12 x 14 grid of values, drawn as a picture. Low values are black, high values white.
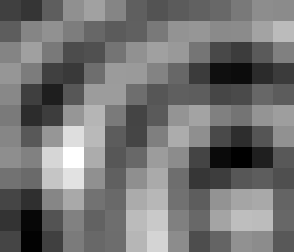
The texture is blotchy. The histogram is bell-shaped. Concentric rings centre on the bottom right. No single row or column stands out from its neighbours. The ninth with the lowest average is the middle right.
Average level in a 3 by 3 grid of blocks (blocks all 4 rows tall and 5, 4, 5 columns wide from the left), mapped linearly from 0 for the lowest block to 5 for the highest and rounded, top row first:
231 | 420 | 152
